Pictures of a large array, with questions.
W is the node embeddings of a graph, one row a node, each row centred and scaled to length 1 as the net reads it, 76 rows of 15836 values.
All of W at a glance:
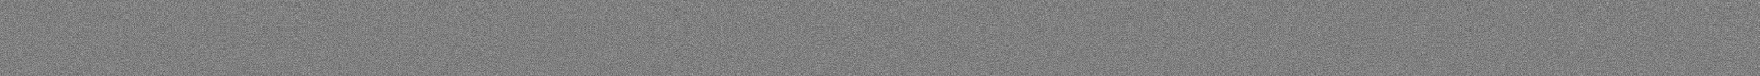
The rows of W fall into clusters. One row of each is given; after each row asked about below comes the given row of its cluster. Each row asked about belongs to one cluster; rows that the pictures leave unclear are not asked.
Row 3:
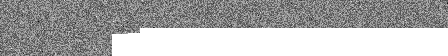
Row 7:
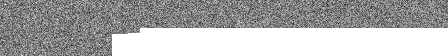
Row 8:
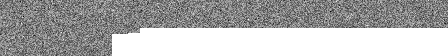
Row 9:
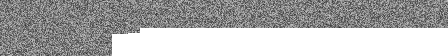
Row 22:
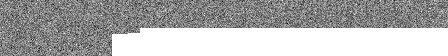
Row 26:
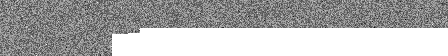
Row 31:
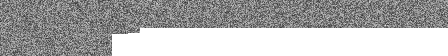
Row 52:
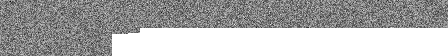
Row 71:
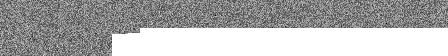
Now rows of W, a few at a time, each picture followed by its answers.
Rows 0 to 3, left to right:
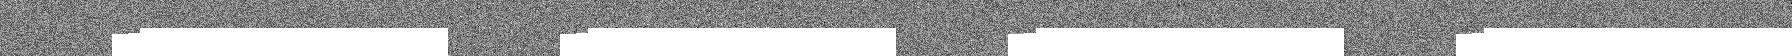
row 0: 52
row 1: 8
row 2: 3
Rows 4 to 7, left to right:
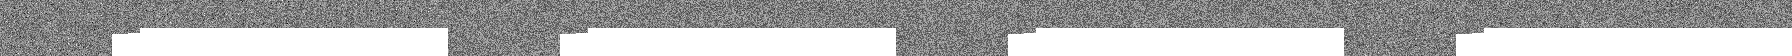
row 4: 22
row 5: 3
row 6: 7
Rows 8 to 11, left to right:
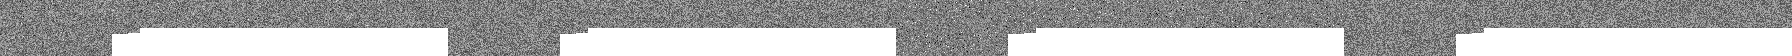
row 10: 9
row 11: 7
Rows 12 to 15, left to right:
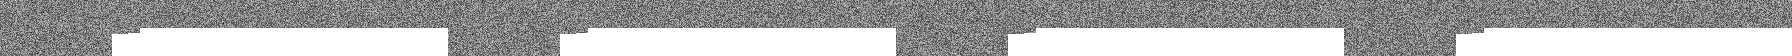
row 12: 52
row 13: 52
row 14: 31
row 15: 9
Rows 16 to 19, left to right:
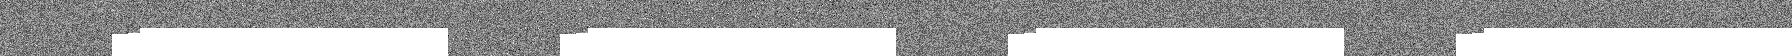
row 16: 8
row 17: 31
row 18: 8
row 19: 52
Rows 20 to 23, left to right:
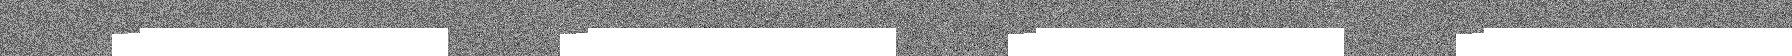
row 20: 3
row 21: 52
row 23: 26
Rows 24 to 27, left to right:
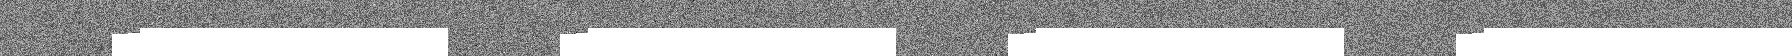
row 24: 71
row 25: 52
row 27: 26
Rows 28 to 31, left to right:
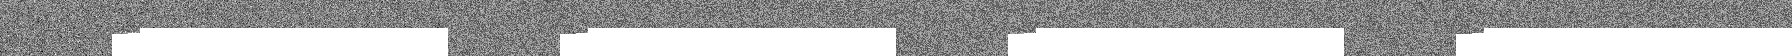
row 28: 3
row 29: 26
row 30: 3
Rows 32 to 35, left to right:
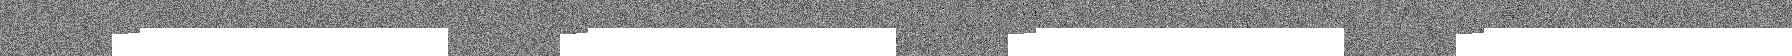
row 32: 52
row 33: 26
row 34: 22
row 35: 52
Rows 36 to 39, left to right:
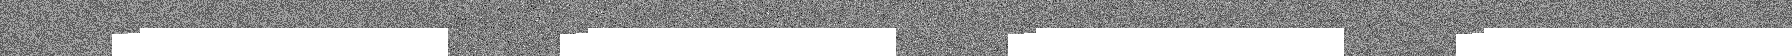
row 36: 3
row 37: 22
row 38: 71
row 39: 8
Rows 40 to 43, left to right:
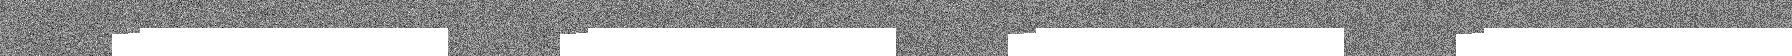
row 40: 26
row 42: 3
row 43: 22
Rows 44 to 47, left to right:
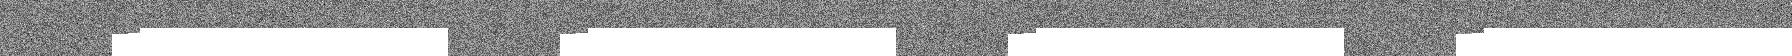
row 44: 26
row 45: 71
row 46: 71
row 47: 3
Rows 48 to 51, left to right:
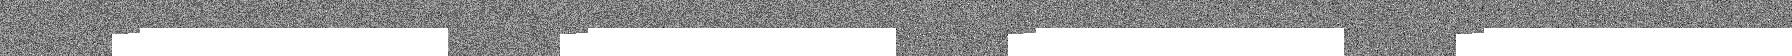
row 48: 26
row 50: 7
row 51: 9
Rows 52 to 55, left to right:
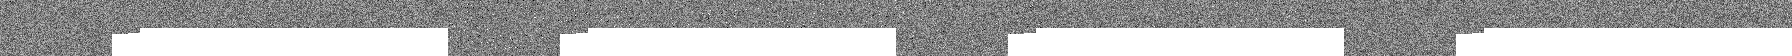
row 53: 9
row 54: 71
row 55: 9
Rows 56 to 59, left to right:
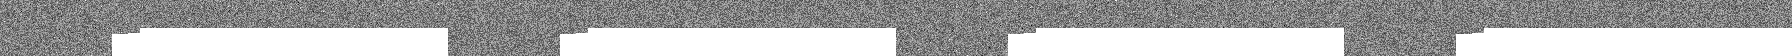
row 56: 52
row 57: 7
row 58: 71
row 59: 31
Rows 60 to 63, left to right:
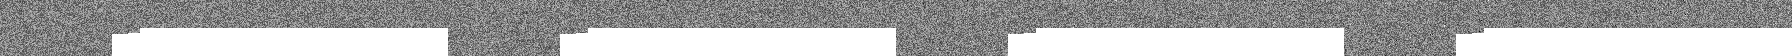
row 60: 8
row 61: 7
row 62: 71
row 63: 26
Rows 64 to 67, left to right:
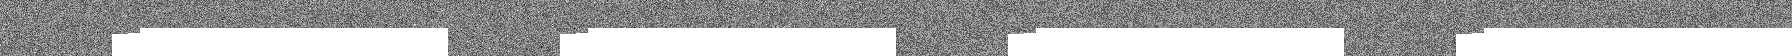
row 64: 22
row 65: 71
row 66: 3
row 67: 22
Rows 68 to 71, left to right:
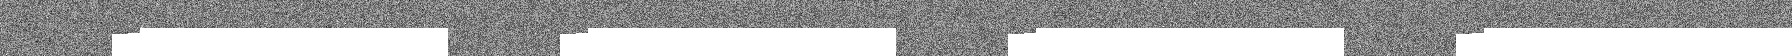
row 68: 31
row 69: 22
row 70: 52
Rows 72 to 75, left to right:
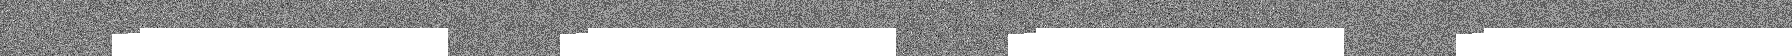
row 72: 3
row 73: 22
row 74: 22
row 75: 26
